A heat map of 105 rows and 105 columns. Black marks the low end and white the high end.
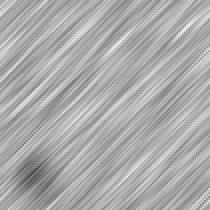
Neither half mirrors the other. Streaks slant up to the right. No row or column stands out. One dip sinks in the bottom left. The ninth with the lowest average is the bottom left. Overall the values sit about 70% of the way up the scale.
